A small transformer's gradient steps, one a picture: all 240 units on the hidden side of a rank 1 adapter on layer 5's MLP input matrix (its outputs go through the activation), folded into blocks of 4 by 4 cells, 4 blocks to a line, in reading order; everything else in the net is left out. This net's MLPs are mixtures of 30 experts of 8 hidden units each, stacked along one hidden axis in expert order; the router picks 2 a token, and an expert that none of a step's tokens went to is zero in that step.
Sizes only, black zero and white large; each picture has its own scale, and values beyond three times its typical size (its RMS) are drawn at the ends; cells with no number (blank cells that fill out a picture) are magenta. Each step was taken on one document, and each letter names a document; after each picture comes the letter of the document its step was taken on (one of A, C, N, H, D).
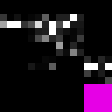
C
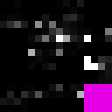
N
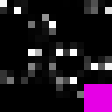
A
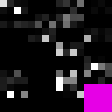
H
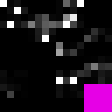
H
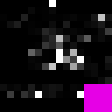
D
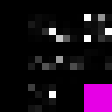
D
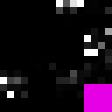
A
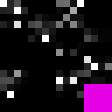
H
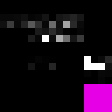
C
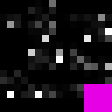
D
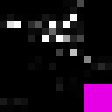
C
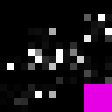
D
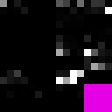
A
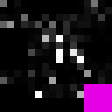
N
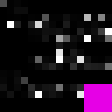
D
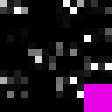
A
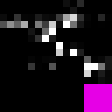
C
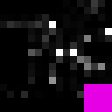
N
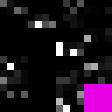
H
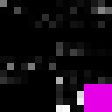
H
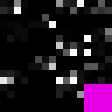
A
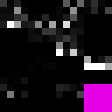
N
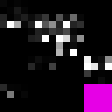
C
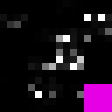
D
